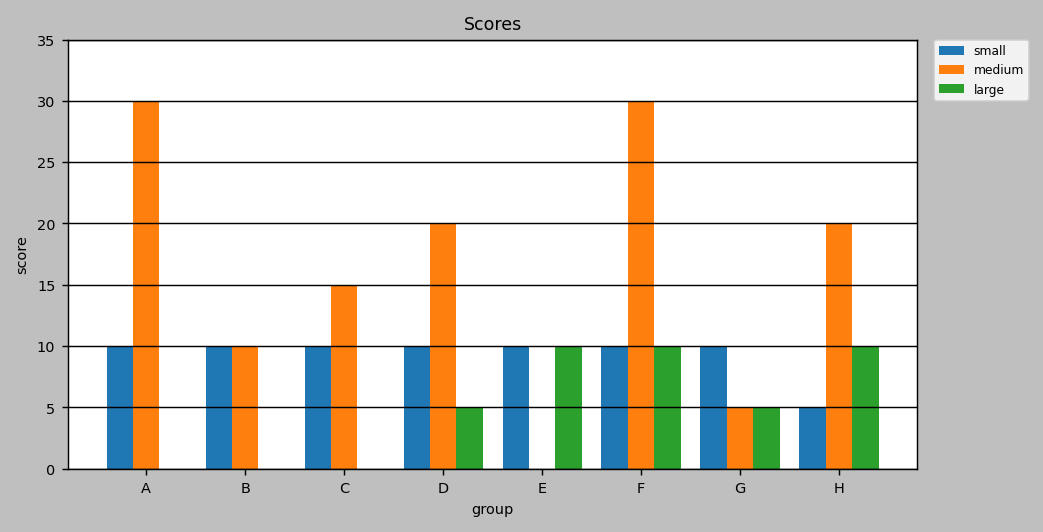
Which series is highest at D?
medium
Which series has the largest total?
medium
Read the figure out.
Title: Scores
x-axis: group, ticks A B C D E F G H
y-axis: score, ticks 0 5 10 15 20 25 30 35
Legend: small, medium, large
Values:
small: 10 10 10 10 10 10 10 5
medium: 30 10 15 20 0 30 5 20
large: 0 0 0 5 10 10 5 10
